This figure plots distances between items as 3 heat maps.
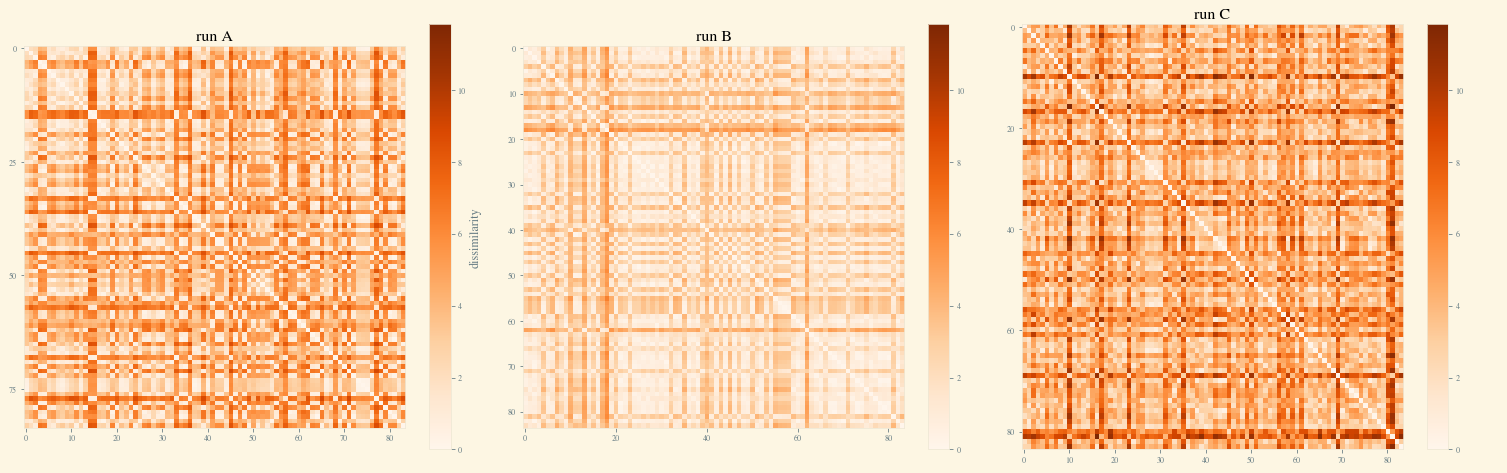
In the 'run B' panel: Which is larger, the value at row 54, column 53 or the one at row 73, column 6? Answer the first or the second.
the first
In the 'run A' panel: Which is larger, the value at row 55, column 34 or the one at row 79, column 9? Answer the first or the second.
the second
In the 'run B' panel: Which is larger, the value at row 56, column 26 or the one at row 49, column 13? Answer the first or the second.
the second
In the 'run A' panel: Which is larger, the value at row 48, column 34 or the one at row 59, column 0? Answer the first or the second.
the second
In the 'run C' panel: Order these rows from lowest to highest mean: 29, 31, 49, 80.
29, 49, 31, 80
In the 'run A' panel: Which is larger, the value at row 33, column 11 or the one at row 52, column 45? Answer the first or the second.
the first
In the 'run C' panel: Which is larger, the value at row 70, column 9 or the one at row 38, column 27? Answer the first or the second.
the first
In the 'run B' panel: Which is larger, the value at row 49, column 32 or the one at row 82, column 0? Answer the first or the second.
the first
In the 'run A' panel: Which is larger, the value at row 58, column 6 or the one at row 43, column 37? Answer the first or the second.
the first
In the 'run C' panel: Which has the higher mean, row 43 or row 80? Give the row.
80
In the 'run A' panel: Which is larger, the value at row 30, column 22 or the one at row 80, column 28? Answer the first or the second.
the first
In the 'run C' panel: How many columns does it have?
84
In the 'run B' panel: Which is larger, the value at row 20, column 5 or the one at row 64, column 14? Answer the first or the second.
the first
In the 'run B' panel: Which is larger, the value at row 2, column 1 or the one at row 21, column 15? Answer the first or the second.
the second
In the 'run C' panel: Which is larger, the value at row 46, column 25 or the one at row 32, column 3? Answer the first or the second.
the first
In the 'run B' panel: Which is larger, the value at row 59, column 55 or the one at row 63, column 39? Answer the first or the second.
the first
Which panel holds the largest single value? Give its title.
run C
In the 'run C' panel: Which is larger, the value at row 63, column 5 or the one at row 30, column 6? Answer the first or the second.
the first
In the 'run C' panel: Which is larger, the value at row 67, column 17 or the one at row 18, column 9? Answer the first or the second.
the first
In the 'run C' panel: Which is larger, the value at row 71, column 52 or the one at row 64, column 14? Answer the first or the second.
the first
